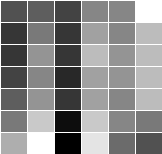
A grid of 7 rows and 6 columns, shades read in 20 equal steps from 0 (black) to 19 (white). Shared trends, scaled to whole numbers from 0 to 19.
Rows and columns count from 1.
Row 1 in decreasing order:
19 10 10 7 6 5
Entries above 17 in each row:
1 0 0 0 0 0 1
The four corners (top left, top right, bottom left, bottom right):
6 19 13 6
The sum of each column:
48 82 21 92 70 90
